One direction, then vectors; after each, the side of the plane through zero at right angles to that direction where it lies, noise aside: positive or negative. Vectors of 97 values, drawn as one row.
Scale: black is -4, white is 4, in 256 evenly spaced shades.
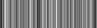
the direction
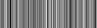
positive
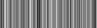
positive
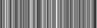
positive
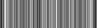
positive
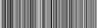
negative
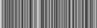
negative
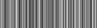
negative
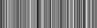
positive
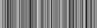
negative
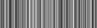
positive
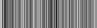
negative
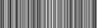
positive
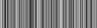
negative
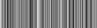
negative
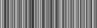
negative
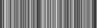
positive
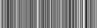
negative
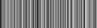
positive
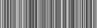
negative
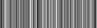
positive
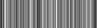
positive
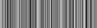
negative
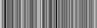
negative
